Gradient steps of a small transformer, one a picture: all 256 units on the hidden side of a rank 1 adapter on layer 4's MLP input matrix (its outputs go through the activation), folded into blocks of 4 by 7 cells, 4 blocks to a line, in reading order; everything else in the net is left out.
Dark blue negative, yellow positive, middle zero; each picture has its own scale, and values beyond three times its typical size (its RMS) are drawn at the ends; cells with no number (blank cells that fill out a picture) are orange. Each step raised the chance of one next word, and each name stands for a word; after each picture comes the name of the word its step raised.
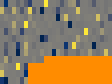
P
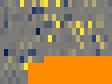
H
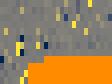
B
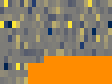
B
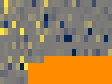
B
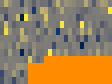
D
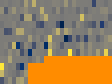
P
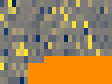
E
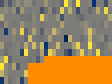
E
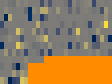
P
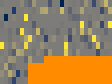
D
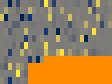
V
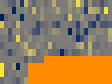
H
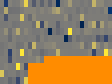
D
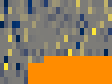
B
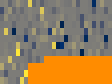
B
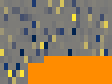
P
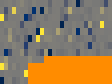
H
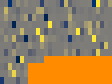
V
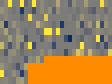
P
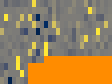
E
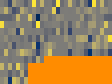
E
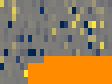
H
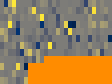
D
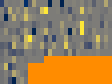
D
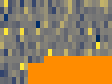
D
